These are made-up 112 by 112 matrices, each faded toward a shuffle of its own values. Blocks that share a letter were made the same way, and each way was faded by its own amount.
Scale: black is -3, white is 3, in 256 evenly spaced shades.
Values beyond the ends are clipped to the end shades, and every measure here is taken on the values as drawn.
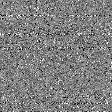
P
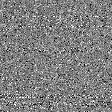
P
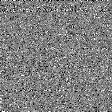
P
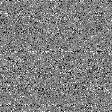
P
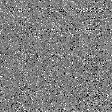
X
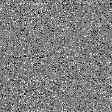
X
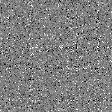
X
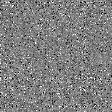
X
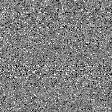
P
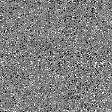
X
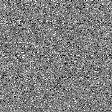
P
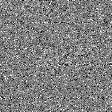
P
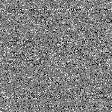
P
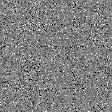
X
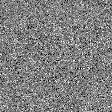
P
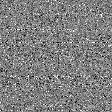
P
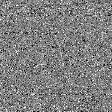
P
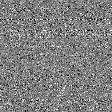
P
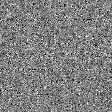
P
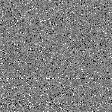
X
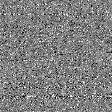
P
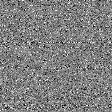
P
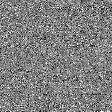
P
